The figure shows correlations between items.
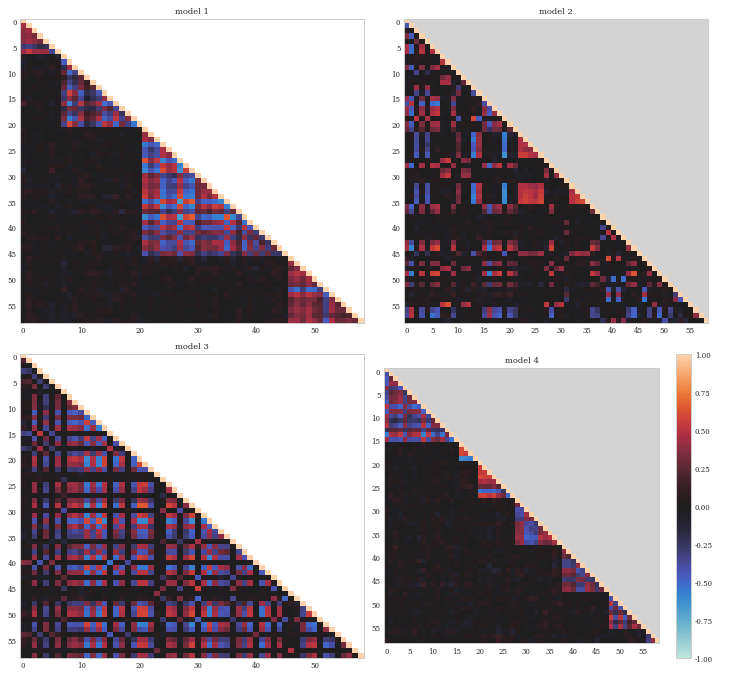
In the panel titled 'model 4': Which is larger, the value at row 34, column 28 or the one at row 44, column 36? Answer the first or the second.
the first
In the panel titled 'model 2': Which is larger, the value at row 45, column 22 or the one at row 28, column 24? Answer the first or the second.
the first
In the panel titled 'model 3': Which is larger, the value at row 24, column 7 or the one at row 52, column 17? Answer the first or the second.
the first
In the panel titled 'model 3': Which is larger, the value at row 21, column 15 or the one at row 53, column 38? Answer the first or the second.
the second
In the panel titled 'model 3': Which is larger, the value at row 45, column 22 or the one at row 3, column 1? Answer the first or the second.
the first
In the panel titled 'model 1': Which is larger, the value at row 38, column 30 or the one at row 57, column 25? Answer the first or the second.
the second
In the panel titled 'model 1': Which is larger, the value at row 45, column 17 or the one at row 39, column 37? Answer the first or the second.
the second
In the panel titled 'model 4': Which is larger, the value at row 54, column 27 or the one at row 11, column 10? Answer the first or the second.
the second
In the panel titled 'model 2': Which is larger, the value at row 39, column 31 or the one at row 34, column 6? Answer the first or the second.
the first
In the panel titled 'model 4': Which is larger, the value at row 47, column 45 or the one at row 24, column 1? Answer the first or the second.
the second
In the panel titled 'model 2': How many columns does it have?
59
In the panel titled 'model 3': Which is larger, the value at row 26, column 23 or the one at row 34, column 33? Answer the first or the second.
the first
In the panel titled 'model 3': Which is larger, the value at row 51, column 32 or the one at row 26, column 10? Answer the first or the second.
the second
